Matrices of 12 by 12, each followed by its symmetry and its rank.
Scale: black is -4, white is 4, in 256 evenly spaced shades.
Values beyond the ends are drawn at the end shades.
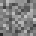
neither, full rank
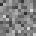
neither, full rank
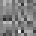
neither, rank two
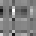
neither, rank one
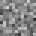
neither, full rank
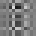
neither, rank one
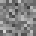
neither, full rank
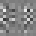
neither, rank two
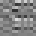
neither, rank two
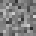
neither, full rank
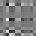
neither, rank one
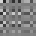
neither, rank one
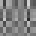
neither, rank one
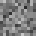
neither, full rank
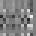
neither, rank two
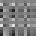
neither, rank one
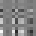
neither, rank one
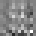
neither, rank two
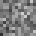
neither, full rank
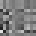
neither, rank two
